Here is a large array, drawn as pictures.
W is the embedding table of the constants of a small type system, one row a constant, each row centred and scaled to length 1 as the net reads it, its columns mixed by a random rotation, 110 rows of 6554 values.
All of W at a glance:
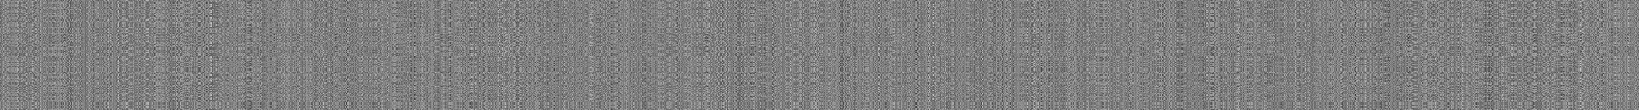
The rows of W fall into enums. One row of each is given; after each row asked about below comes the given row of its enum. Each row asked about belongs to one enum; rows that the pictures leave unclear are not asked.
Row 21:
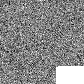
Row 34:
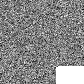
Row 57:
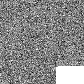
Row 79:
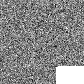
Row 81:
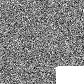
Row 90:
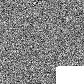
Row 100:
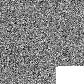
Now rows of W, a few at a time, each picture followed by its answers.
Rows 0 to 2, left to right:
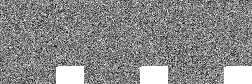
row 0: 79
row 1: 81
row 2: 100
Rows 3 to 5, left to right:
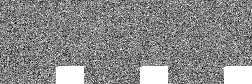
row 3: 100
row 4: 57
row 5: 81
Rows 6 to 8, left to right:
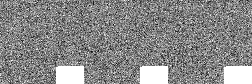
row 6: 57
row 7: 21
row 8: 100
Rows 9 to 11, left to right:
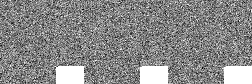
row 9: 34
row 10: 57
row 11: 81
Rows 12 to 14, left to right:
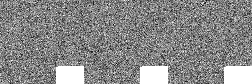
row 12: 57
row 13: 21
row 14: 90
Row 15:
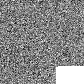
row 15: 100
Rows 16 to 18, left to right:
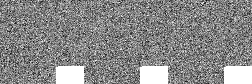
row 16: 100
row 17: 57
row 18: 90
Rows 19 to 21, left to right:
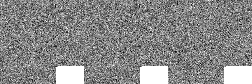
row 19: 79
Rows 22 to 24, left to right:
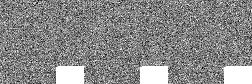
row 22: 90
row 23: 57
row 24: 81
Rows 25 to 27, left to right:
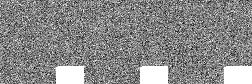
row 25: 81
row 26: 57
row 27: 100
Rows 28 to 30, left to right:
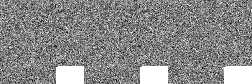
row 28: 79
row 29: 79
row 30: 81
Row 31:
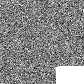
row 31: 81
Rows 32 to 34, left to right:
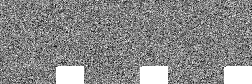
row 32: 79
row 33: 100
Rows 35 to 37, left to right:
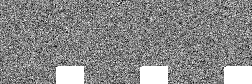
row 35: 79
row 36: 90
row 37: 34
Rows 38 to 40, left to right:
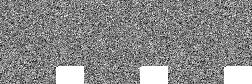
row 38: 34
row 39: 81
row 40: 34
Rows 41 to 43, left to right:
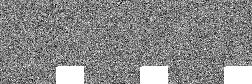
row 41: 79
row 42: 90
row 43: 57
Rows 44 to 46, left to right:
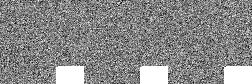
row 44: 100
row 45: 90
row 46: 34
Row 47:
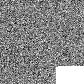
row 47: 100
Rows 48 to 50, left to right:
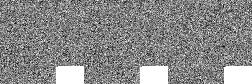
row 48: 100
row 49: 100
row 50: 79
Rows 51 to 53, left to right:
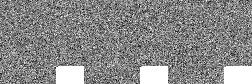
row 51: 34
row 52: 79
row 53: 100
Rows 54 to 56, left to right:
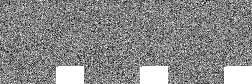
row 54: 21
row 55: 100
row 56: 90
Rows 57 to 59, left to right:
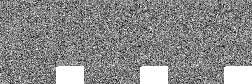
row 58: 79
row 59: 79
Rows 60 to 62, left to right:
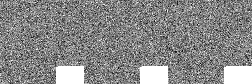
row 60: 57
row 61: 81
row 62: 21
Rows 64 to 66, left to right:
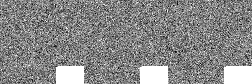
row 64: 79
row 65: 81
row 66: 21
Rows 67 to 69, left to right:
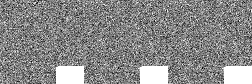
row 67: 90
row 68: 81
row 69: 81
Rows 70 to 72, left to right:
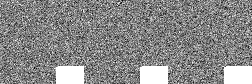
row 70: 81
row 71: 90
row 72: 34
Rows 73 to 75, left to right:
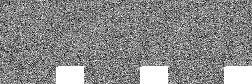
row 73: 21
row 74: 57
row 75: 57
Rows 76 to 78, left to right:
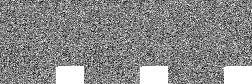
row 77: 100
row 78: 81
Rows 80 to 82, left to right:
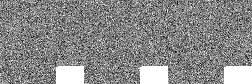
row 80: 57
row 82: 21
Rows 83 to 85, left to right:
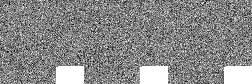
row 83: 21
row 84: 100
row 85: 90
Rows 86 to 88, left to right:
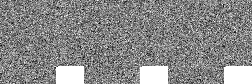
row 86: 34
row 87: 100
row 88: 79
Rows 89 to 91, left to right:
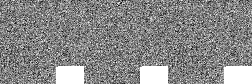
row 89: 100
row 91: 100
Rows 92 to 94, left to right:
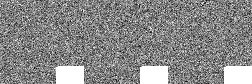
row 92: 81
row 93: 79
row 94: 90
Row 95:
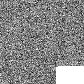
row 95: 57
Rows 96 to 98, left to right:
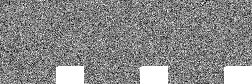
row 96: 21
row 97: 81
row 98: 90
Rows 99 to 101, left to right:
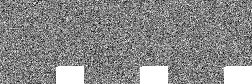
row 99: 90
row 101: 81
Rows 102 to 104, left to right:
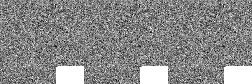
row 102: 79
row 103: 79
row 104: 79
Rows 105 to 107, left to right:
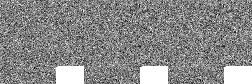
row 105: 81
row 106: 79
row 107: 79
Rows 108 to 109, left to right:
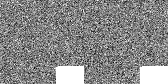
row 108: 81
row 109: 100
